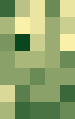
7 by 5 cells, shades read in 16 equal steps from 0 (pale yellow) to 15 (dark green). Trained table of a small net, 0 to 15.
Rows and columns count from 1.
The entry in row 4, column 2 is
5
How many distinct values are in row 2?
5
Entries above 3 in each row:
3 2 3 5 5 4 5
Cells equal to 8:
1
